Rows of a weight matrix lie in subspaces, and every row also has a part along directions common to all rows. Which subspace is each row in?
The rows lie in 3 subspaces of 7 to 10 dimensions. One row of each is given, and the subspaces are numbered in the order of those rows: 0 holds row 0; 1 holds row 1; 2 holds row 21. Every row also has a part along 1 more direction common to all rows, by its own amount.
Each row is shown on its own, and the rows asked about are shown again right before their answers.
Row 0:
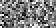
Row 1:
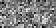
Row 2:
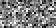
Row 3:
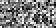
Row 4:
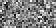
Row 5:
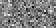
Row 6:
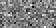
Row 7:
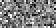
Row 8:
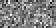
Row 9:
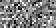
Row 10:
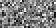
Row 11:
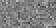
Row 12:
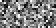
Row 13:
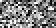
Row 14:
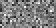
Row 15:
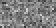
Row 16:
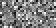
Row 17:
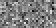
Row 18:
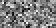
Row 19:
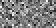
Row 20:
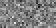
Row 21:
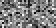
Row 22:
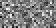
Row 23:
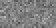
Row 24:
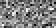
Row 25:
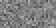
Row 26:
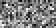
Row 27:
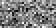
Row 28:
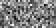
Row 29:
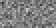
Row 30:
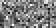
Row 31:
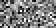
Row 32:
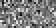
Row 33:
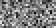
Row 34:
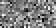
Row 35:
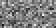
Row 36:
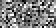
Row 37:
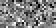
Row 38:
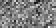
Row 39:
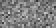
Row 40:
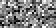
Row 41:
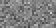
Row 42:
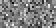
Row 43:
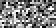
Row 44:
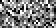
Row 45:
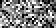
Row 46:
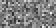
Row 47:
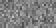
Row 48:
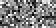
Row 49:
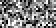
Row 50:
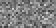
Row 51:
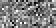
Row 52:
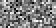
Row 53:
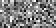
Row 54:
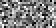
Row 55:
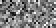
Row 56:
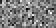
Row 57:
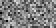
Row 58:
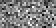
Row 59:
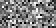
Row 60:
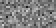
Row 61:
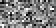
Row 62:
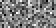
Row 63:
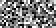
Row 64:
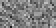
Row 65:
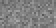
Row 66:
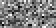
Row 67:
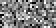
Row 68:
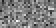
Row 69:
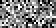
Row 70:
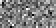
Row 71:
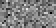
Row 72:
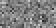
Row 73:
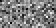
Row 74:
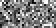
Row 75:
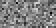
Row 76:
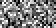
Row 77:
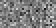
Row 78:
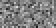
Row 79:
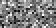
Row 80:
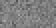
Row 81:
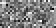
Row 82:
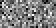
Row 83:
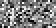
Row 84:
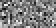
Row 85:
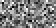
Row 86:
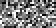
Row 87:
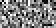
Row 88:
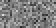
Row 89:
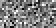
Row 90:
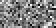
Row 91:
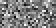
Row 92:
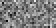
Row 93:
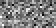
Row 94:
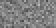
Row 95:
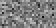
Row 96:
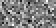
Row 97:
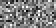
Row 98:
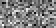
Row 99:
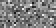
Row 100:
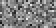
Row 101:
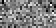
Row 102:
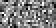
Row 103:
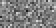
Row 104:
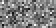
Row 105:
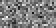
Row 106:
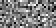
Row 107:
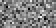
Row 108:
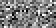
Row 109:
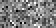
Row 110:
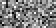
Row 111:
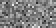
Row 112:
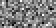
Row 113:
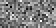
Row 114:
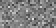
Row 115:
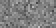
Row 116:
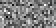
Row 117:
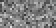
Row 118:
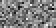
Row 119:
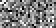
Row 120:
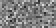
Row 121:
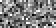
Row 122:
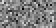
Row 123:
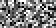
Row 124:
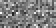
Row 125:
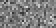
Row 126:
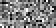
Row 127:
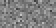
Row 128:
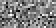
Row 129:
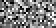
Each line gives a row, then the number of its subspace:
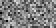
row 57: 2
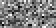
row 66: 2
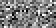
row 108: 1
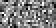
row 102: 0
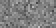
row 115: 0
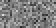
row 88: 1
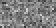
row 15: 1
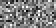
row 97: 1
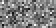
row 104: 1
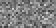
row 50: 1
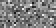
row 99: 0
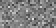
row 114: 2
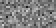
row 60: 1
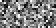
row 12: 0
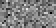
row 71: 0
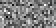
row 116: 2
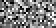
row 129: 1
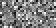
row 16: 0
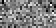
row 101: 1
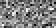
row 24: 2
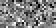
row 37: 1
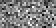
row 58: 0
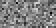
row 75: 0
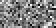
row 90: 0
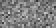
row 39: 0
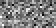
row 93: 2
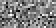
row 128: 0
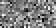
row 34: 1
